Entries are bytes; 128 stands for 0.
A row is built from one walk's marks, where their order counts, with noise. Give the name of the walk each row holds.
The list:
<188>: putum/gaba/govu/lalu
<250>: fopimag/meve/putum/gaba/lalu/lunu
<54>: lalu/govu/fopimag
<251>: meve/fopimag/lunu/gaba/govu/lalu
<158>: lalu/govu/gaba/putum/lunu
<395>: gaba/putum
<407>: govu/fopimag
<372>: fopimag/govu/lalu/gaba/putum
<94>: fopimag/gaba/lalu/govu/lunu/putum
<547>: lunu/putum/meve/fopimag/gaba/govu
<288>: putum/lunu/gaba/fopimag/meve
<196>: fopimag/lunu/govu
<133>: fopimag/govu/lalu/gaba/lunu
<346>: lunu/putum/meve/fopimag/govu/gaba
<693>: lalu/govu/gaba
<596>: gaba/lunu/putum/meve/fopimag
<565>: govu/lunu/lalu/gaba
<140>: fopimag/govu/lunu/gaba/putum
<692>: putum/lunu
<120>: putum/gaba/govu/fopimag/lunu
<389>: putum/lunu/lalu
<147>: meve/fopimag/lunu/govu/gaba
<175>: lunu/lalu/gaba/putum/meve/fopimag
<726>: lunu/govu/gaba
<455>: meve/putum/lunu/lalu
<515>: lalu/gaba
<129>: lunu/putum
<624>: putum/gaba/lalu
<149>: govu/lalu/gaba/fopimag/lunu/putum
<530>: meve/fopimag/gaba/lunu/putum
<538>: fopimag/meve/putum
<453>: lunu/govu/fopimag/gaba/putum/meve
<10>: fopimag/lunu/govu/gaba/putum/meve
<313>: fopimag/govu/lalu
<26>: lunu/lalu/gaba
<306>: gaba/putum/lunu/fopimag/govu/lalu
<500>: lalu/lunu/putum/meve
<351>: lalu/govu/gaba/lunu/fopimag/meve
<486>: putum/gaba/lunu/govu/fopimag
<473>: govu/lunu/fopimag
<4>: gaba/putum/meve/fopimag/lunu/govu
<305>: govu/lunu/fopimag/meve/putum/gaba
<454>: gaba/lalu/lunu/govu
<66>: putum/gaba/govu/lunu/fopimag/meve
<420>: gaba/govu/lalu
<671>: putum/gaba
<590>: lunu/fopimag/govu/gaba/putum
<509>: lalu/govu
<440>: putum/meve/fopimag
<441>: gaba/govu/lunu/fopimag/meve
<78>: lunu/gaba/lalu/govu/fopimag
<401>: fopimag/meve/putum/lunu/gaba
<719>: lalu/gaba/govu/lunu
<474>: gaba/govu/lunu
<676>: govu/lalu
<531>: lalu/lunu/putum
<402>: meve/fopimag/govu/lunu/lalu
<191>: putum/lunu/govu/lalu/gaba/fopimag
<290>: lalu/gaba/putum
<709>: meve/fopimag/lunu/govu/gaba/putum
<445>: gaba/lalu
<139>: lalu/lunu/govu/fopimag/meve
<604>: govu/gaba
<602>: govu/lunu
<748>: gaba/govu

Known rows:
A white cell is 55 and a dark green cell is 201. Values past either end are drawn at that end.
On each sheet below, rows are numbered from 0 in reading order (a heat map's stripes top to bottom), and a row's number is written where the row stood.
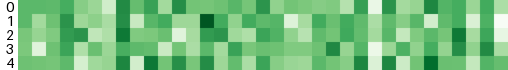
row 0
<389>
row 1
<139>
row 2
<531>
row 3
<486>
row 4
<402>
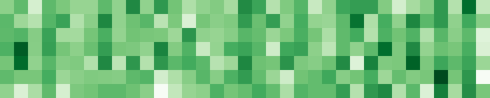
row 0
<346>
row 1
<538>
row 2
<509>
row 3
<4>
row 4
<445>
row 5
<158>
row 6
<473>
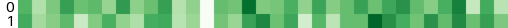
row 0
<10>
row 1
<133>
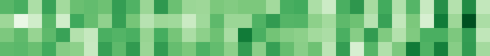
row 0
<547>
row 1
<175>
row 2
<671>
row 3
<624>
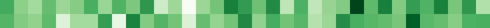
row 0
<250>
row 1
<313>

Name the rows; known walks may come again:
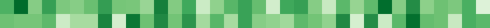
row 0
<4>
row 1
<402>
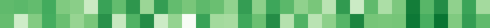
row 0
<624>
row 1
<372>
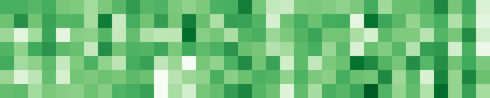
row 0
<120>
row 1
<441>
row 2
<54>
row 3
<66>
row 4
<133>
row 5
<407>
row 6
<602>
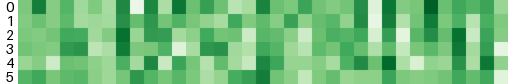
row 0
<420>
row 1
<455>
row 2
<709>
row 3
<531>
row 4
<726>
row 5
<692>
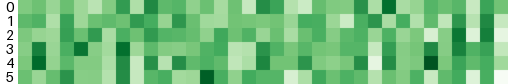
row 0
<147>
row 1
<547>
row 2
<453>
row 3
<395>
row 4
<445>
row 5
<139>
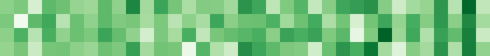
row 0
<346>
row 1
<191>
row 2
<596>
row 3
<26>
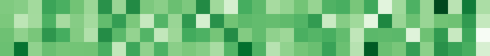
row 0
<590>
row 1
<440>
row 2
<500>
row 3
<474>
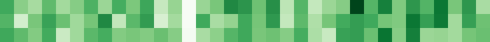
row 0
<250>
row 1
<94>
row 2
<196>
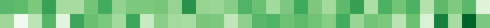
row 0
<509>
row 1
<78>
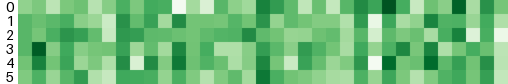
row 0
<604>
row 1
<389>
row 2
<288>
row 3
<748>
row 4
<306>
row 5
<671>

